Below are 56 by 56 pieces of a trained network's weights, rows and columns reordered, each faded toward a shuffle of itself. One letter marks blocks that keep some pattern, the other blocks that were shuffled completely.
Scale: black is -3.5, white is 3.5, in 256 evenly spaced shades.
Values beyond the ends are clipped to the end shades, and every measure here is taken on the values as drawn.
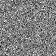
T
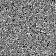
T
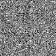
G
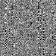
G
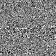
G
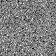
T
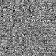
G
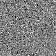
T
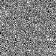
G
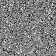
T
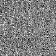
G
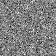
T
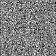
G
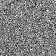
T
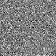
G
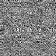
G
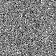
T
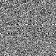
G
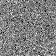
T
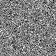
T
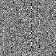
G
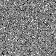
T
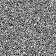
T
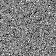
T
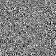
G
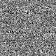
G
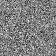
T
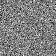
T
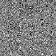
G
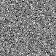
T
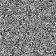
G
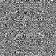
G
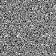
G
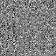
G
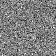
T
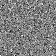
T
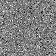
T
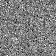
T
